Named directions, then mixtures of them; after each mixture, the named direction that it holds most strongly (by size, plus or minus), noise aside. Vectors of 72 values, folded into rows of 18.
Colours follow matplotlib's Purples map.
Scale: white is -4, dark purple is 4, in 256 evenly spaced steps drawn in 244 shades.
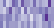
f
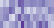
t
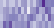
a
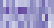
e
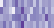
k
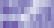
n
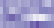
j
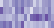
k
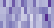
f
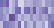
t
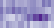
j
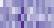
k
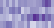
j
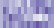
j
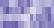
n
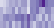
a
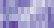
n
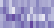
j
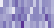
k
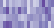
a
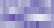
j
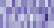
f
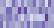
f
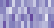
f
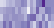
a
